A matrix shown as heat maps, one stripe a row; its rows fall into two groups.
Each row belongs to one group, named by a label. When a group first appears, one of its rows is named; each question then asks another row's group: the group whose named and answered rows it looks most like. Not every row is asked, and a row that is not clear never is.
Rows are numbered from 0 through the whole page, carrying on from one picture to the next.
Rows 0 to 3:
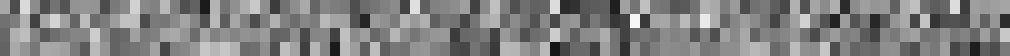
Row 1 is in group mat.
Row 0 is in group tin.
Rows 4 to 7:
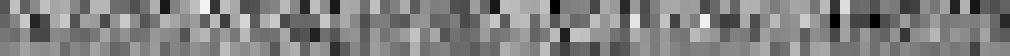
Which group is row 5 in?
mat
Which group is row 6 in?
mat
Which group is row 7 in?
tin
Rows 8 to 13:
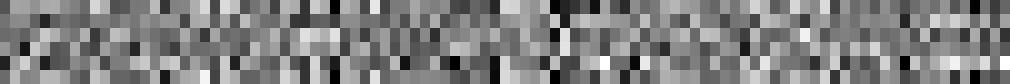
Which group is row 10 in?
mat
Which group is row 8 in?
tin
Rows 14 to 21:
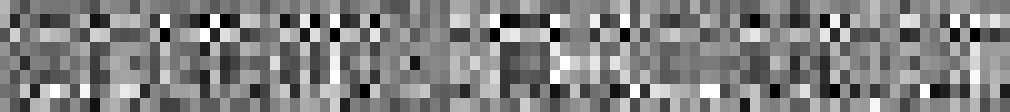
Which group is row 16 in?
tin
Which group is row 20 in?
mat
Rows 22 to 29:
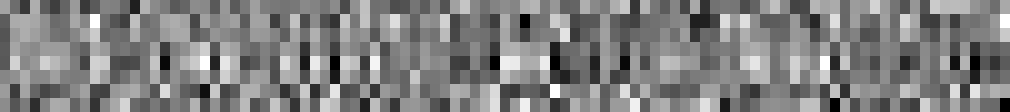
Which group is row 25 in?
tin
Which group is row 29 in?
mat
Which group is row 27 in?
tin
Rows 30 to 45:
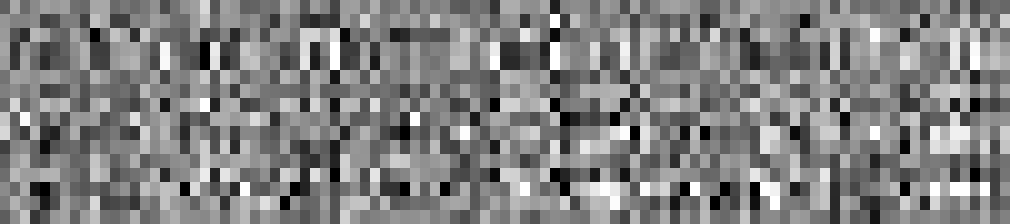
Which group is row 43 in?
mat
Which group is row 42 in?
tin
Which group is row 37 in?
tin
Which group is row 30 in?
tin
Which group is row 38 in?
tin
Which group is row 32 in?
mat
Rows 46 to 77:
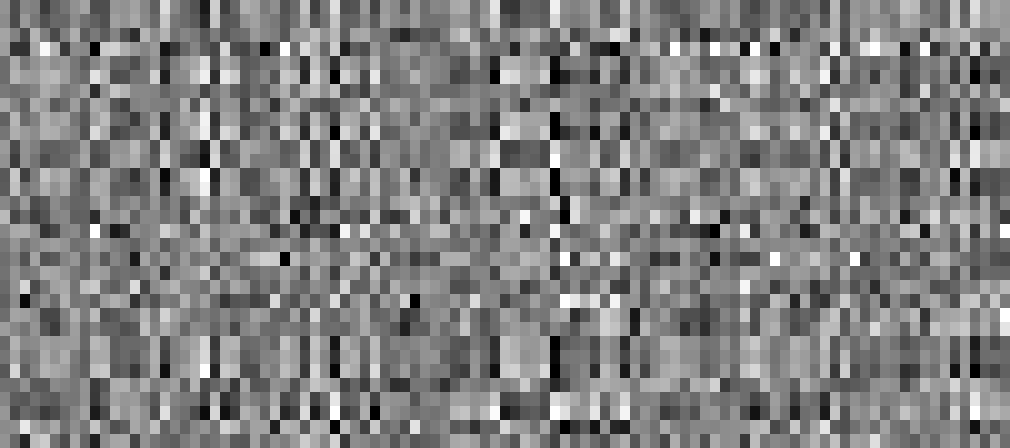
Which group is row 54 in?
tin
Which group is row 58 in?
tin
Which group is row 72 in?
tin
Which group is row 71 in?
tin
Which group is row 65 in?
tin
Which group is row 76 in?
tin
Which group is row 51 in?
tin
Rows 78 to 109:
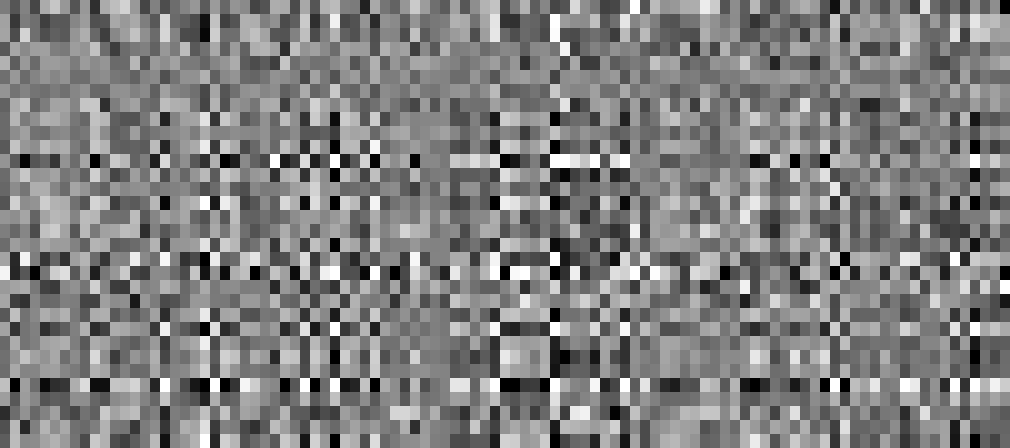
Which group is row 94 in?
mat
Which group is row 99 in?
mat
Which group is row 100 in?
tin
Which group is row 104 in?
tin
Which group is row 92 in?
tin
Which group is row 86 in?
tin
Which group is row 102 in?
tin
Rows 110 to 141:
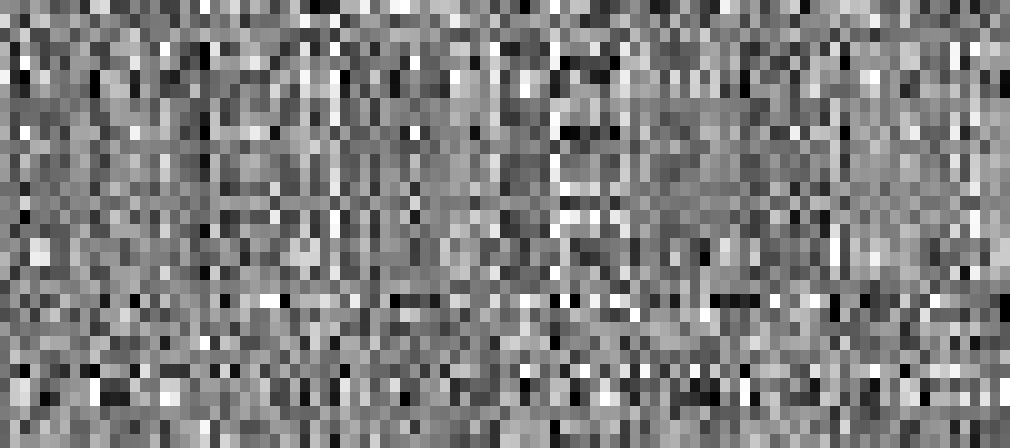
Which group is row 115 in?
mat
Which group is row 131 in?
mat
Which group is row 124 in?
tin
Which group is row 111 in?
mat
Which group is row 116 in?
mat
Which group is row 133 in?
mat
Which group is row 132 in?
mat
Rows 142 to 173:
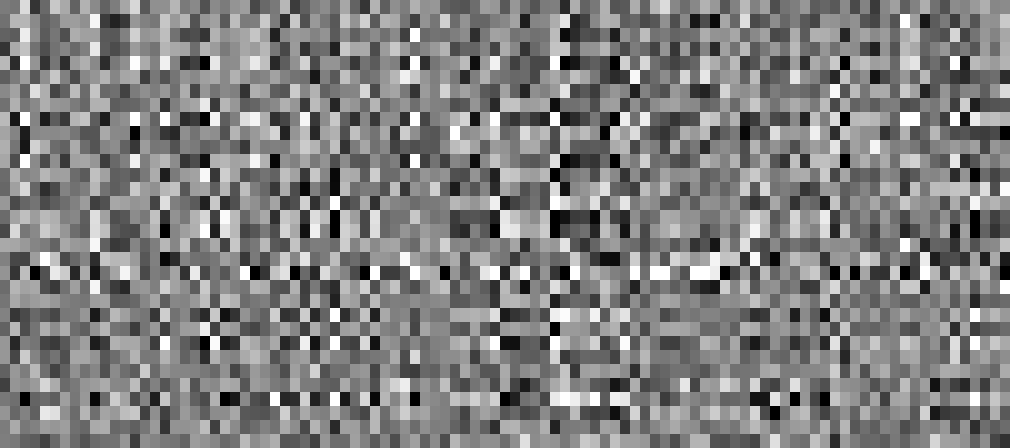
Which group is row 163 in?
tin
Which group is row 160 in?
mat
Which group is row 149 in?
tin
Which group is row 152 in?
mat
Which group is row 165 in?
tin
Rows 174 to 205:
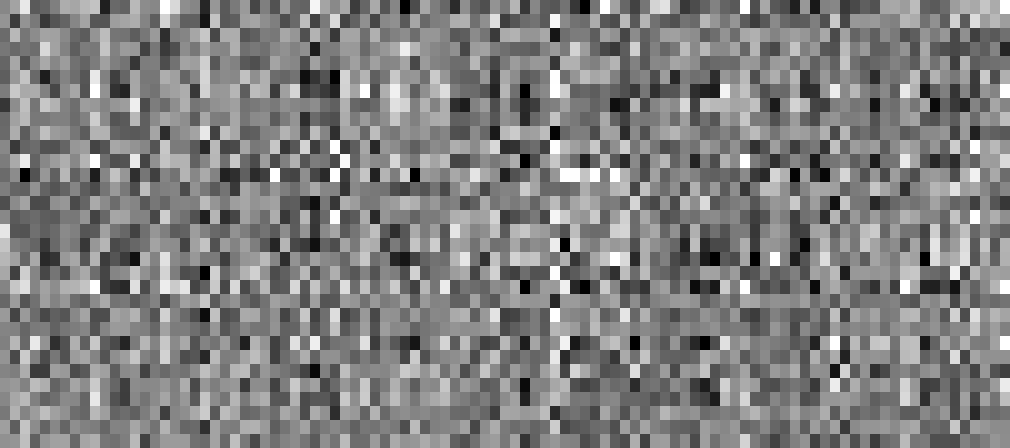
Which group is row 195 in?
tin
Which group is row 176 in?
tin
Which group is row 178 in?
tin
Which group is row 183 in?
tin
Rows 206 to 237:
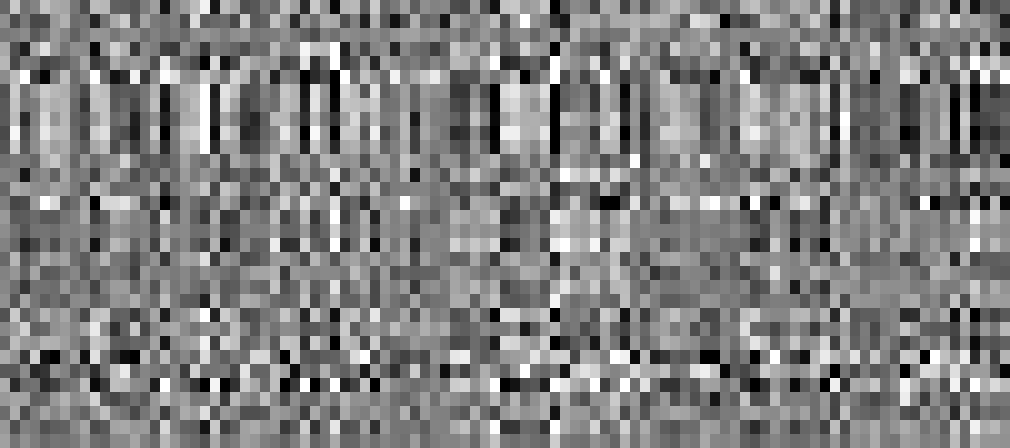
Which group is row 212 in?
tin
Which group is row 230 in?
tin
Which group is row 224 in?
tin
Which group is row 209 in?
mat
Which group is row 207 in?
mat
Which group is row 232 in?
mat
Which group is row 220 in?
mat
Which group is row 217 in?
mat
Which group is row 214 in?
tin
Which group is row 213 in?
tin
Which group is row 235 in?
tin
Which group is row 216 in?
tin
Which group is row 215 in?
tin
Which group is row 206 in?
tin
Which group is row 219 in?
tin
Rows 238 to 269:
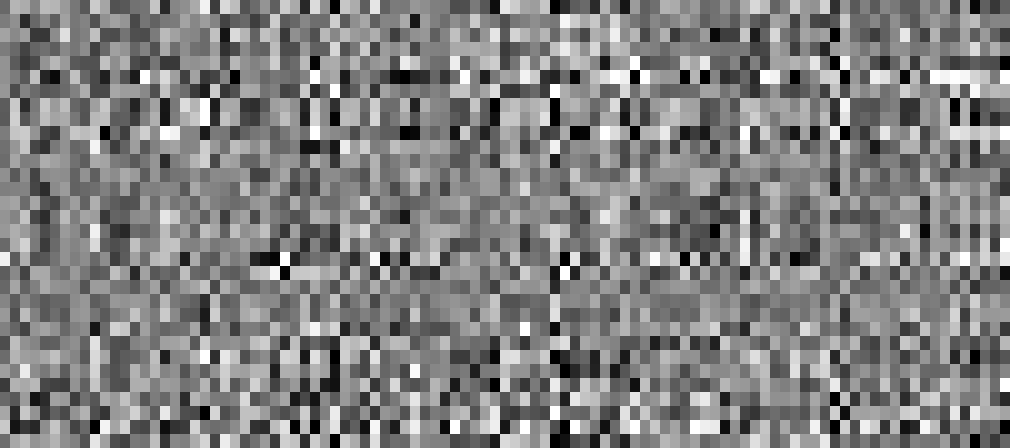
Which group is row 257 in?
mat
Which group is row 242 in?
mat
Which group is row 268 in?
mat
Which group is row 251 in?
mat
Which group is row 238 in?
tin
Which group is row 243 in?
mat
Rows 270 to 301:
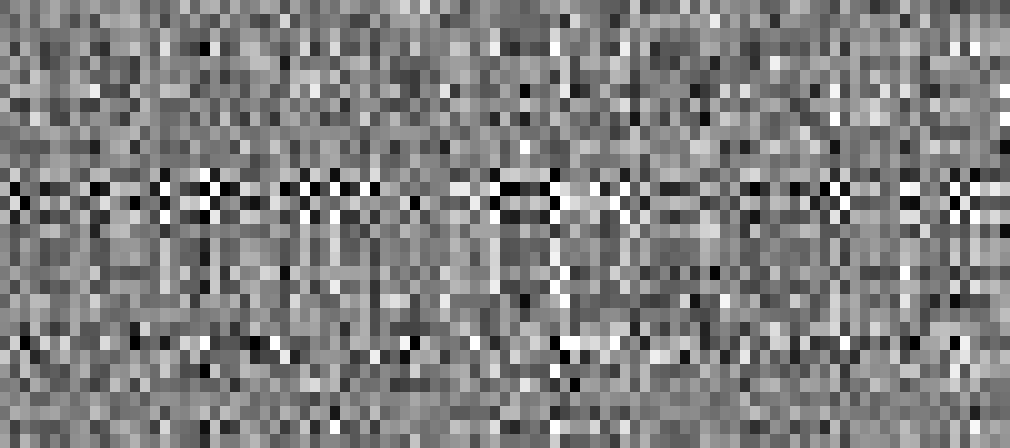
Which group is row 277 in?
mat
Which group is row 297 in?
mat
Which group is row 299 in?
tin
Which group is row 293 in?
mat
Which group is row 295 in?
mat
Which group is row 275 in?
mat
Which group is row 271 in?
mat
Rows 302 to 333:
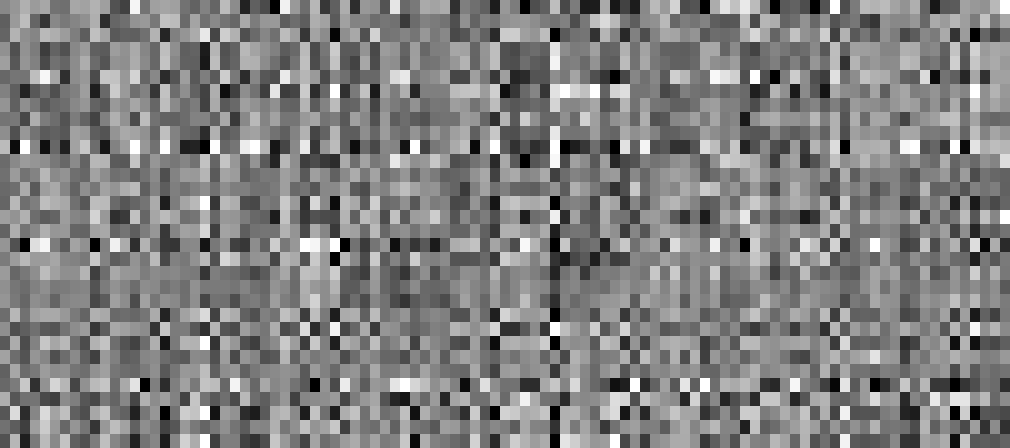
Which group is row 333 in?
tin
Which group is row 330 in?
mat
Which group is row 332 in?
mat
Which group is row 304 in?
tin
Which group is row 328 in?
tin
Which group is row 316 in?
tin
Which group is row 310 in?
mat
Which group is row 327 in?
mat
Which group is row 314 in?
tin
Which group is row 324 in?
tin
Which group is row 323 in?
mat
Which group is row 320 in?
tin
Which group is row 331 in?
tin
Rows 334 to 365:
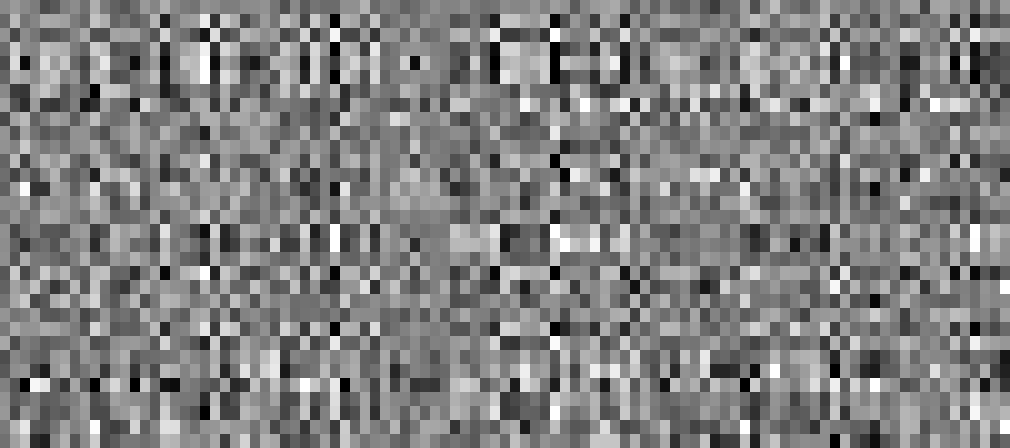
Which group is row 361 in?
mat
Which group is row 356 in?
mat
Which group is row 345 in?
tin
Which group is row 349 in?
tin
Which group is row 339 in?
tin
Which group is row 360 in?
mat
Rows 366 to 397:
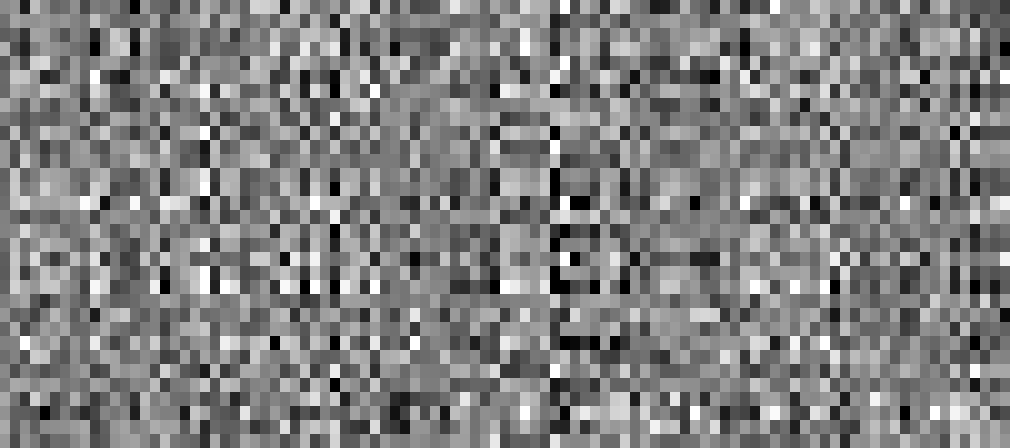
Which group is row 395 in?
mat
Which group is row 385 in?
tin
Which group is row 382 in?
tin
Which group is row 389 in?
tin
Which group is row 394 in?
mat
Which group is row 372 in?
tin
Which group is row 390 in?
tin
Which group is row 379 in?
tin
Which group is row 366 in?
mat
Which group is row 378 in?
tin
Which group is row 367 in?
tin
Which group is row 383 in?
tin
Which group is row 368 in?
mat
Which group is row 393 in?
tin
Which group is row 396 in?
mat
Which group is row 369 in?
mat
